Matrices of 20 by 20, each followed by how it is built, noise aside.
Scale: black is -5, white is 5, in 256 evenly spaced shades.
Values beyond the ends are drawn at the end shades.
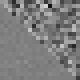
upper triangular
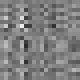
low rank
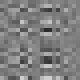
low rank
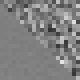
upper triangular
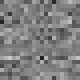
low rank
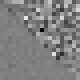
upper triangular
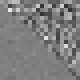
upper triangular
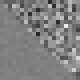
upper triangular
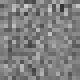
low rank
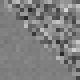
upper triangular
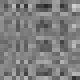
low rank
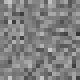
low rank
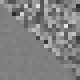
upper triangular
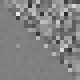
upper triangular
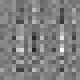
low rank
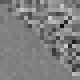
upper triangular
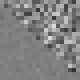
upper triangular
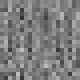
low rank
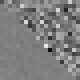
upper triangular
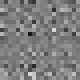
low rank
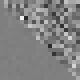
upper triangular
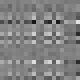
low rank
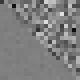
upper triangular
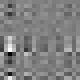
low rank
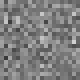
low rank
